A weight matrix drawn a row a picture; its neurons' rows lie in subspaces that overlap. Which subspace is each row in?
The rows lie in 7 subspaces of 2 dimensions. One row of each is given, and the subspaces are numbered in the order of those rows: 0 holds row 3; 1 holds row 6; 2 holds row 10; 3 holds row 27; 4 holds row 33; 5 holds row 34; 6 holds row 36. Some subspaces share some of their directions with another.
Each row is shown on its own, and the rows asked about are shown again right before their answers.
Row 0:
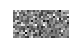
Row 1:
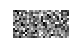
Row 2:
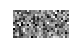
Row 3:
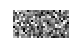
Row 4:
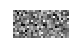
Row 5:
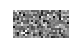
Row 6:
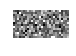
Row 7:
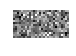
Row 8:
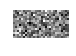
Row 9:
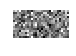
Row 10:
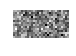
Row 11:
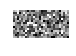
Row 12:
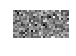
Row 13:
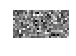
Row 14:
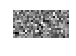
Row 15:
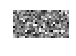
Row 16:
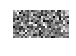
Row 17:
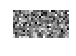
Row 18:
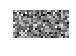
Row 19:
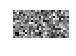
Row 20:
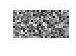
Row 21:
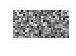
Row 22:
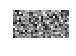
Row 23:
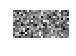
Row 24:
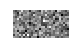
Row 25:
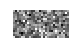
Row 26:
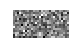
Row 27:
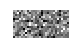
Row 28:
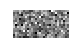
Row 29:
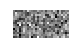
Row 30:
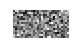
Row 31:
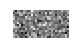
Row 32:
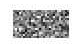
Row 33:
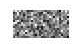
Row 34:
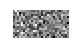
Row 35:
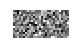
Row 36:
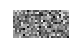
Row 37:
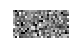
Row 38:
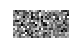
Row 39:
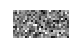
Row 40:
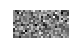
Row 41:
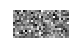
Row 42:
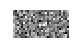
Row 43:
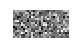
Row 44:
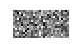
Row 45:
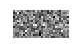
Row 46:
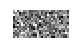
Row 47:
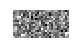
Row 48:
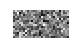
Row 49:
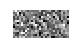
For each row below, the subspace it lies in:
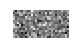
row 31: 5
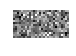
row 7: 2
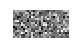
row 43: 2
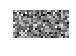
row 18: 2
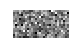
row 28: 4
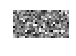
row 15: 1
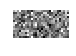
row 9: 4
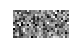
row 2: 0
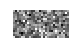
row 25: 1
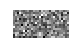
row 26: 4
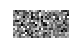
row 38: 2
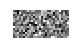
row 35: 1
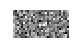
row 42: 5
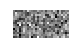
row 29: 0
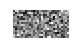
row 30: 3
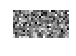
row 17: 4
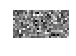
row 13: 6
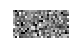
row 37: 5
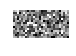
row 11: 1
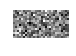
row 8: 0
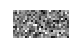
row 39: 1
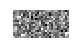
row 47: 2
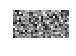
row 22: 3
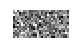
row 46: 5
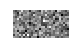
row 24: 0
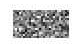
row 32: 0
